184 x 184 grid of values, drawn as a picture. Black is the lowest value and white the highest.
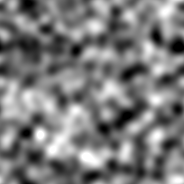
Seam: none. Mirror symmetry: none. Odd rows or columns: none. Slope: none. Ninth with the lowest average: top left.
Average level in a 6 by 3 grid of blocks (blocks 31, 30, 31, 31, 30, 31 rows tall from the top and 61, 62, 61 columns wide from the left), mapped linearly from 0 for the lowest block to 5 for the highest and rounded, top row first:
2 3 4
0 2 2
2 3 2
5 3 2
3 3 3
1 2 2
